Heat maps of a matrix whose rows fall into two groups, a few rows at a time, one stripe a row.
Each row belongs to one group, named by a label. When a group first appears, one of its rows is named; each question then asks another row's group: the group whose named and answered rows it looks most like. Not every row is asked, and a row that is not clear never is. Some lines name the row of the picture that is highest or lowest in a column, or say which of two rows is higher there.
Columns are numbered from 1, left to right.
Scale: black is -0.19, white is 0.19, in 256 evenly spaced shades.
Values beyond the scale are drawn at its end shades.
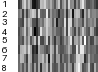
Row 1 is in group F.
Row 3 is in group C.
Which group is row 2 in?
C
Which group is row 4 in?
F
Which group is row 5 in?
C
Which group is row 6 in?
F
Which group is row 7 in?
F
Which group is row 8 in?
C
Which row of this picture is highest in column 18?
6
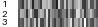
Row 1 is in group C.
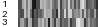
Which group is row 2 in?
C
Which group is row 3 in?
F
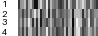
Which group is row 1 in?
F
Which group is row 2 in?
C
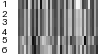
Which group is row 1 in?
C
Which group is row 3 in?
C
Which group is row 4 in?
C
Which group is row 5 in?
F
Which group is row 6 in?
F
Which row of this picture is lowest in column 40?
6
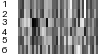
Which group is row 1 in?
C
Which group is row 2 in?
C
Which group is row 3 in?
F
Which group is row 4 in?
F
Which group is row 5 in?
C
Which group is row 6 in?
C
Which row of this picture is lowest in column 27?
4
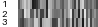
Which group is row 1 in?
F
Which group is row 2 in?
C
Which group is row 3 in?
C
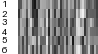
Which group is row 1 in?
F
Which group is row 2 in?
F
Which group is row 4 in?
F
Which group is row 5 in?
C
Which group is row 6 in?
C
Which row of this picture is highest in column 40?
5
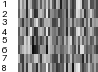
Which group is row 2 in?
F
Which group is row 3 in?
C
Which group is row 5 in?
C
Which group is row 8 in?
C
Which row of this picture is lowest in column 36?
6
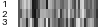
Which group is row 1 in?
F
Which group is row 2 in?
F
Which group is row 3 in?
F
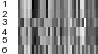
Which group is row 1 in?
F
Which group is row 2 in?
F
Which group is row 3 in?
C
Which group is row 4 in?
F
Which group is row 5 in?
F
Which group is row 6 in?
C
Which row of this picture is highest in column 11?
4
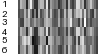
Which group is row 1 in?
F
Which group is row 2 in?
C
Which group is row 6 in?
F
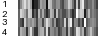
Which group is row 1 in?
F
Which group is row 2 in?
F
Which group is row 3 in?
C
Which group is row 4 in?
F
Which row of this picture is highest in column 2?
2
